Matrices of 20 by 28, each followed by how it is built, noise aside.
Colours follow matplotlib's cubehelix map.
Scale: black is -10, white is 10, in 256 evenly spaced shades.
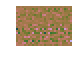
uneven rows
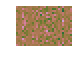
uneven columns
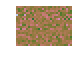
uneven rows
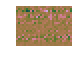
uneven rows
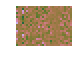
uneven columns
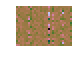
uneven columns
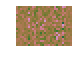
uneven columns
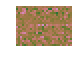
uneven rows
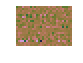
uneven rows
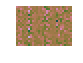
uneven columns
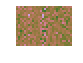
uneven columns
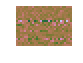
uneven rows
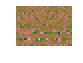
uneven rows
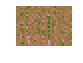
uneven columns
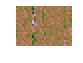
uneven columns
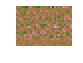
uneven rows
